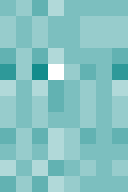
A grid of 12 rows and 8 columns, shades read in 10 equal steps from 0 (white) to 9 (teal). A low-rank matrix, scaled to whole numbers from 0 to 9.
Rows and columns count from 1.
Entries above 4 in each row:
6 3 3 6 5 4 4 4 5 5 4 5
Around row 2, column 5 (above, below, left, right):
5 5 5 4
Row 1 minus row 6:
2 -1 3 -3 0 1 0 2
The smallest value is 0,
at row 5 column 4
